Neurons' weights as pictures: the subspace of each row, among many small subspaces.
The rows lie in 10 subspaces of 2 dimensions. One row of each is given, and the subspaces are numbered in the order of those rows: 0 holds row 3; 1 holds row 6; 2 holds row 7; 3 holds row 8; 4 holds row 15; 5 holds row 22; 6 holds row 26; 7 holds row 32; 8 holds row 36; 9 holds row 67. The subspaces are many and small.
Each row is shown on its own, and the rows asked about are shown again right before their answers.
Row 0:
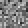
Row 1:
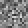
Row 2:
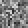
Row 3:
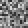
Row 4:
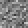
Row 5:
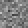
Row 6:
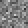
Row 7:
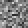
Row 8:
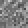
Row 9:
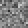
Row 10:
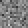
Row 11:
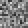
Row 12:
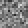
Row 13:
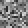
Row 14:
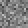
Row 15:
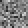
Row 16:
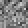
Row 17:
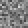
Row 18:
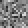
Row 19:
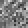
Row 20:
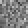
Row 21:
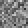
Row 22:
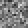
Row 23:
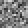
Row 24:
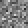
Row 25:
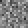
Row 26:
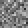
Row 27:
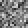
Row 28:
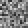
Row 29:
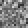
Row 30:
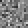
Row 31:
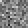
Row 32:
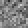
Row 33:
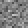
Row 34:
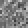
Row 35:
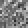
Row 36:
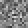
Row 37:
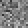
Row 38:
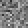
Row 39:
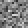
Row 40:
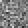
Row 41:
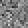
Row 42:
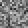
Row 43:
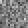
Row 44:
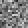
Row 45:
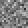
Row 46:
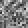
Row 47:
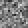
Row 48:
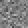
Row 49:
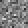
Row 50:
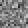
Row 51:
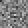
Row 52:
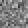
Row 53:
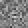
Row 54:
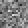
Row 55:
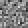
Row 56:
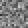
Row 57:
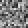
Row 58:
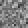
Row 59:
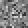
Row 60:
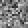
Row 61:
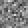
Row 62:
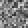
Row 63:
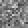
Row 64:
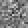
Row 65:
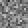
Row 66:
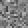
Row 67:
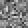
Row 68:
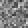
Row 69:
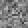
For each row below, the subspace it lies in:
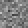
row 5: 2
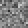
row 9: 5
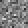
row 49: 1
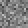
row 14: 6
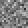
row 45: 6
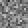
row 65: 7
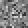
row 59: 4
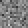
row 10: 8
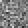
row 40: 4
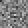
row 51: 8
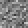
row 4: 1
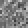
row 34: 3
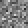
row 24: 1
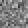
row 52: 7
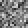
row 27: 6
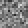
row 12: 5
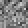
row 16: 3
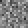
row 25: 1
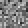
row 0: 0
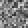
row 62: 6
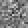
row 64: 4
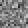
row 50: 7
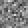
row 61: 5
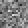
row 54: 2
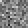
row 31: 8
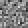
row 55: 0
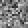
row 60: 9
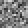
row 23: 5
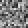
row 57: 7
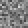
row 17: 0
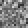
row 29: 7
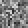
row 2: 8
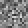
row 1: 8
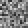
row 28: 0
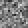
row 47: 5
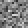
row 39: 2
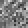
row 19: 3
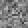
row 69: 9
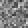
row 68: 6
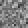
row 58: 7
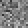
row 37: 4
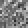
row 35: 3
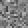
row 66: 9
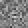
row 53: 8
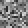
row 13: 9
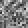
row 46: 3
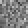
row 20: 1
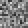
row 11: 0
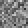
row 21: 6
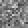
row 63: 9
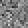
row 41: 9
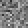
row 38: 4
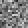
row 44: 2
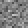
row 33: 2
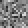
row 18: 4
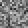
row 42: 0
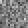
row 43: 1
